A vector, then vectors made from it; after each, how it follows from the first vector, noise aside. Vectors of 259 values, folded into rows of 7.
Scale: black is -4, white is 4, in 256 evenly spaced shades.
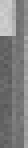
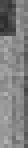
negated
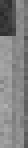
negated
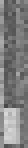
wrapped around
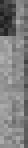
negated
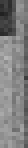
negated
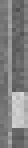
wrapped around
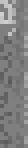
partly zeroed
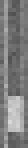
wrapped around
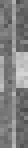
wrapped around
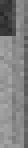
negated
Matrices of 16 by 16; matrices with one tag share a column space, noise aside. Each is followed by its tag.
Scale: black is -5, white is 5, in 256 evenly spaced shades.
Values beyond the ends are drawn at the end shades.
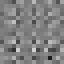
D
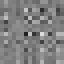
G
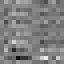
D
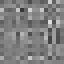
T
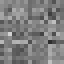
G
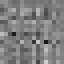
G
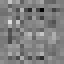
T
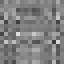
G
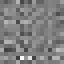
D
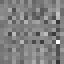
G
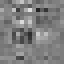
T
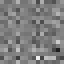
D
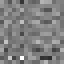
D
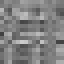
G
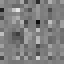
T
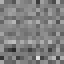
D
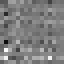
D
